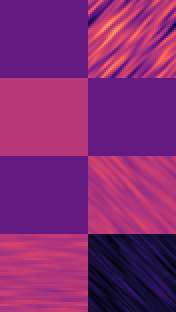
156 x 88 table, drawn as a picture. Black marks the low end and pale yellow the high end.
The table splits into 4 rows of 2 panels. Panel 1,1: low, flat. Panel 1,2: middling, slanting up to the right, strong in contrast. Panel 2,1: middling, flat. Panel 2,2: low, flat. Panel 3,1: low, flat. Panel 3,2: middling, slanting down to the right, faint in contrast. Panel 4,1: middling, streaked across, faint in contrast. Panel 4,2: very low, slanting down to the right, faint in contrast.
